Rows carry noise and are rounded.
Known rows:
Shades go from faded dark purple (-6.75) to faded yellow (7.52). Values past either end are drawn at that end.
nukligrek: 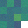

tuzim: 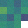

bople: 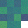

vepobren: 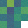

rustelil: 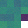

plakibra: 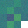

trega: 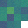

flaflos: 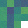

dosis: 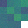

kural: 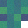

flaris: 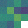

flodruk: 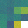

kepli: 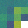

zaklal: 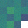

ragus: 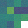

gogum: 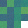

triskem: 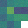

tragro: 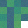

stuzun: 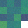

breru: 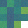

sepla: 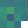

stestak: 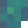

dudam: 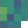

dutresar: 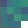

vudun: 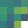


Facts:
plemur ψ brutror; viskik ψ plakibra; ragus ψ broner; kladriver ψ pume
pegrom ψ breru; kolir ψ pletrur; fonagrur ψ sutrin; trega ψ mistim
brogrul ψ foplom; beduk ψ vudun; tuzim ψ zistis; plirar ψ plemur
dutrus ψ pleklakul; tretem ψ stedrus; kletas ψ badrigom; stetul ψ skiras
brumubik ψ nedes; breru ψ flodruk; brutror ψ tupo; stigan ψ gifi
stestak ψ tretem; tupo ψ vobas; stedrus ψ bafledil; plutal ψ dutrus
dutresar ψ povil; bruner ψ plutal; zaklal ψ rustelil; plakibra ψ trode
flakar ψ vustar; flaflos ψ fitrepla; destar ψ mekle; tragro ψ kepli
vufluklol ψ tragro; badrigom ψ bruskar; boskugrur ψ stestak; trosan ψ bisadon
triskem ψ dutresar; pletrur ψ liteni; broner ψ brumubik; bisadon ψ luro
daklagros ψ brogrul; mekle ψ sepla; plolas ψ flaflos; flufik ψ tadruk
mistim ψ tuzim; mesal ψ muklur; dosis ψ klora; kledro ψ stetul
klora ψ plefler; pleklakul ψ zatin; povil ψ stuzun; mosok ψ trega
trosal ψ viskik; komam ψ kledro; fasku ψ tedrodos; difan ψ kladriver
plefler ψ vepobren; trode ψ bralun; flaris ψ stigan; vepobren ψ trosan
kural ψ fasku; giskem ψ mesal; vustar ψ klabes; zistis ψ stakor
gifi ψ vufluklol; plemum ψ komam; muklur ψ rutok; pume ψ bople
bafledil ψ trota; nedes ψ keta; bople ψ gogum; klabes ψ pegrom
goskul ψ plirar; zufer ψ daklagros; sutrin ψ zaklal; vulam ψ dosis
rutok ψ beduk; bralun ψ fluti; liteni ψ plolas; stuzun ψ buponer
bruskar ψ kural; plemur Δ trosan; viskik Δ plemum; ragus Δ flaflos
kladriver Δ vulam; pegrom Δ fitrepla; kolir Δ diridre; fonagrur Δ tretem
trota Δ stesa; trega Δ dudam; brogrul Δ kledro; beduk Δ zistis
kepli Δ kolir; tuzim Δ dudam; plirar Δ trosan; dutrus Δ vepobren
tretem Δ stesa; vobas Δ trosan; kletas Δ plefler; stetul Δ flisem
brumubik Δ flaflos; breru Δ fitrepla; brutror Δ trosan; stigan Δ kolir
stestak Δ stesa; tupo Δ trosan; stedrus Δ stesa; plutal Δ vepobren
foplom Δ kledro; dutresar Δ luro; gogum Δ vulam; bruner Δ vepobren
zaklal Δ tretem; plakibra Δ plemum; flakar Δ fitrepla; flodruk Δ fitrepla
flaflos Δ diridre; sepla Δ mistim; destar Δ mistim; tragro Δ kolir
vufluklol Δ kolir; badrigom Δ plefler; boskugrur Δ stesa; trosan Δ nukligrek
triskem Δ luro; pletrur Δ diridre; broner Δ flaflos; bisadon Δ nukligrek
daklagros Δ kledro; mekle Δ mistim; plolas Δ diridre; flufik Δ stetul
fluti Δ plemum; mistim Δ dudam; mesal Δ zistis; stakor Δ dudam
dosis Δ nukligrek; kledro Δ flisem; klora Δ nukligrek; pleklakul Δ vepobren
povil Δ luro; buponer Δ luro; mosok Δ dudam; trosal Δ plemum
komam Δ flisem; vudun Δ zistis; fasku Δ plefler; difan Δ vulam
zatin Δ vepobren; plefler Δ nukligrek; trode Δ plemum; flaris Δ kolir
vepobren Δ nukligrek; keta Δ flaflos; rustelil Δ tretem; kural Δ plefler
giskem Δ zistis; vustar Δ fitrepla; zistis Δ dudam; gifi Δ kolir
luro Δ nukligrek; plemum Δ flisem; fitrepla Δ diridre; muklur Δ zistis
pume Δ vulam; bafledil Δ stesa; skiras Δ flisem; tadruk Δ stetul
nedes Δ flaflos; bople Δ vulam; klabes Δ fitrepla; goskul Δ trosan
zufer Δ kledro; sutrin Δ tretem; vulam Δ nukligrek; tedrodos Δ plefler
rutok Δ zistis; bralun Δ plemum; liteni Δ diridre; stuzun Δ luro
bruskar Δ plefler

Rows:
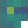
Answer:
fonagrur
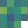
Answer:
beduk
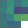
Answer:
vulam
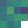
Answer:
goskul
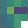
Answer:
trosal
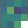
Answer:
flakar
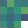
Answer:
bafledil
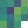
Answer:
trosan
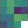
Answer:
plemum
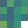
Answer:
tupo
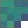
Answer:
tretem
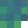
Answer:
pegrom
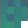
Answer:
klabes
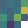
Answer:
luro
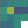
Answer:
giskem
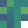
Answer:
fasku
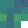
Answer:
diridre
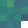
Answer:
stesa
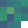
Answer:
mesal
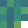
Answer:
keta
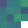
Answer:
plirar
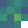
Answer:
stigan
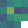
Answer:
kletas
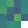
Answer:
stetul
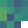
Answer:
mistim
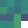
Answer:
trode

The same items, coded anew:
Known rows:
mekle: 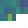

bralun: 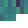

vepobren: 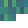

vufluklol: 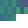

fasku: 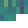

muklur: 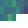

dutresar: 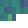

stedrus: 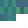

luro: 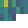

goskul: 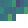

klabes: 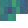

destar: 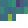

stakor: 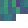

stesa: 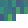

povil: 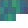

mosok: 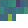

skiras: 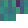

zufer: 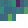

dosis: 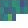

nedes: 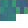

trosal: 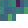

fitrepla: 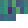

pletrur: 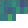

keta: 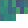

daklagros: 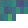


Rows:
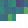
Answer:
flaris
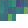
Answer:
ragus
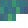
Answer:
zaklal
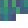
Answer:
vobas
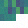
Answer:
breru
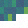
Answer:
vulam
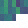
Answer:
vudun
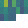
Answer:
bisadon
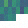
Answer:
kural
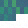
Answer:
brutror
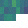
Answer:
plemur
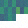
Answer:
rustelil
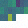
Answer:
giskem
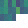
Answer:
trota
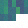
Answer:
kepli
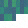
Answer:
nukligrek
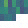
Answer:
tedrodos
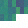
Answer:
tragro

